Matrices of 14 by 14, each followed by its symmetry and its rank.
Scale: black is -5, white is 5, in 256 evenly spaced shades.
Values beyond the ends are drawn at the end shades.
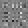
antisymmetric, rank two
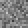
neither, full rank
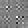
symmetric, rank two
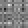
antisymmetric, rank two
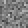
neither, full rank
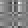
neither, rank one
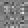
neither, rank three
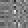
neither, rank three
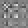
symmetric, rank two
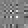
symmetric, rank two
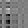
neither, rank one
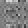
neither, rank three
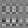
neither, rank one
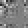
antisymmetric, rank two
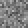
neither, full rank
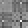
symmetric, rank two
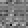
neither, rank three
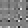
antisymmetric, rank two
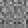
neither, rank three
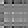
neither, rank one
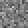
neither, full rank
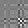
symmetric, rank two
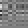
neither, rank one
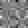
antisymmetric, rank two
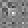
symmetric, rank two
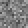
neither, full rank
